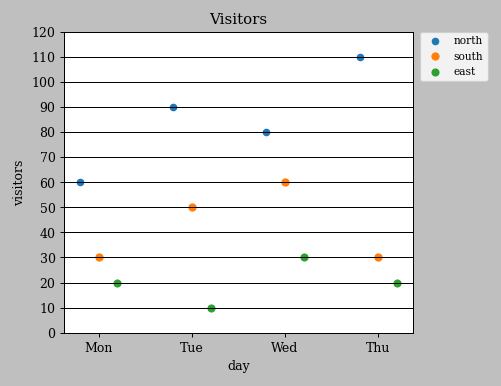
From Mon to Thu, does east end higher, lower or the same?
the same
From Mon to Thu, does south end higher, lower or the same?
the same
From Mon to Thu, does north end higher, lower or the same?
higher
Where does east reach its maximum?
Wed
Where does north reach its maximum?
Thu
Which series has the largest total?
north
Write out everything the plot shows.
Title: Visitors
x-axis: day, ticks Mon Tue Wed Thu
y-axis: visitors, ticks 0 10 20 30 40 50 60 70 80 90 100 110 120
Legend: north, south, east
Values:
north: 60 90 80 110
south: 30 50 60 30
east: 20 10 30 20
